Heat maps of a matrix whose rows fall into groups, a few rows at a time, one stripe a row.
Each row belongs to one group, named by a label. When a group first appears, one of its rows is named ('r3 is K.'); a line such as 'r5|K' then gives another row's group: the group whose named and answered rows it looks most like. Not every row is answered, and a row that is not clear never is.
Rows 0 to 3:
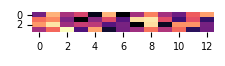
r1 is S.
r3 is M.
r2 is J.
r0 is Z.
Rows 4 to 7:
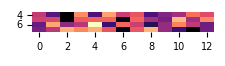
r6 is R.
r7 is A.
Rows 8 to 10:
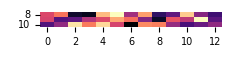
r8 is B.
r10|A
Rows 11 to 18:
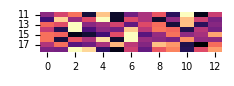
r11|M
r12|R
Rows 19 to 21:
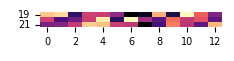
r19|J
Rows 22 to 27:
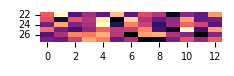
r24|R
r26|A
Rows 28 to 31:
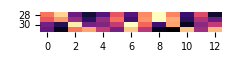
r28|S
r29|S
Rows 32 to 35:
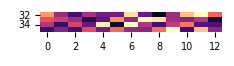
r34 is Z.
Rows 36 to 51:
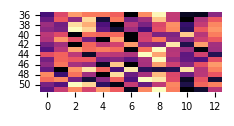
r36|A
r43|A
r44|S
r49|S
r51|A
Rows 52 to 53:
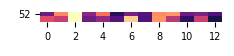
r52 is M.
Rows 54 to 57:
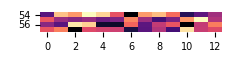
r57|J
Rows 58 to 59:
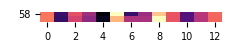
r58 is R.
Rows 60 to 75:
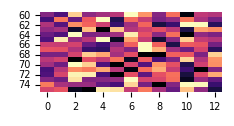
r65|R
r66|S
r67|S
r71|A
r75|B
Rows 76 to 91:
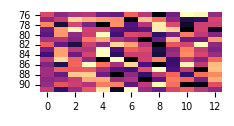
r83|R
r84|R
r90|A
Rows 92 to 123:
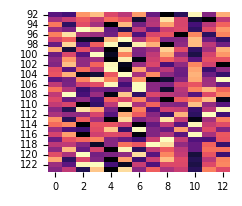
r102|R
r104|B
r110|B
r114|J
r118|S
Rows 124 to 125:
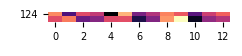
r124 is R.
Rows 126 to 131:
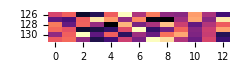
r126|B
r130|M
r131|S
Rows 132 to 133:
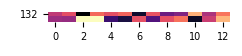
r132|J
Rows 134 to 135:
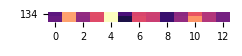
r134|R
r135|R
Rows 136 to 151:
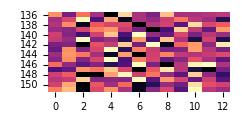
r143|R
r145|R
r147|A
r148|B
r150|J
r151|J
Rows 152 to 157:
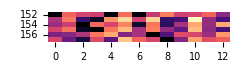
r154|J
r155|B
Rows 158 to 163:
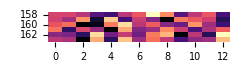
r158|S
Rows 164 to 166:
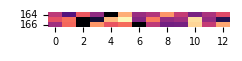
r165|B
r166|J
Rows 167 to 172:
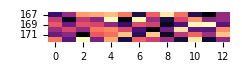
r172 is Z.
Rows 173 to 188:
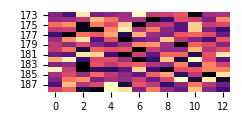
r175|J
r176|B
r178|M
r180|J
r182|J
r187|R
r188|B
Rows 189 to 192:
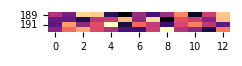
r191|R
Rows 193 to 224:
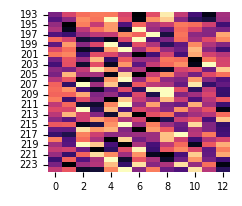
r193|A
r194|A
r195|Z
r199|R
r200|B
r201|J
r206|B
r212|M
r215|B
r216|A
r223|Z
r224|B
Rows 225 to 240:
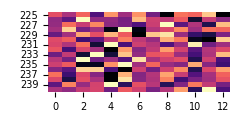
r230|A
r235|B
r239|R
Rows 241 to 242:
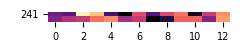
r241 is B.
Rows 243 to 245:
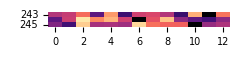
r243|M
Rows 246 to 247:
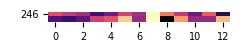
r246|S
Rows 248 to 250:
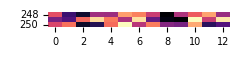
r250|B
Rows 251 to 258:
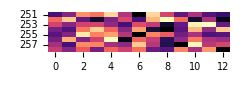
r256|R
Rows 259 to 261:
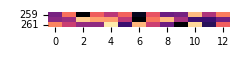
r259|J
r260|A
